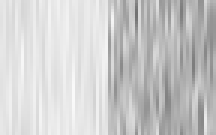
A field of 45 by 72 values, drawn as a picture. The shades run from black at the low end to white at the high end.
It is made of 1 by 2 panels. Panel 1,1: very high, streaked downward, faint in contrast. Panel 1,2: high, streaked downward.
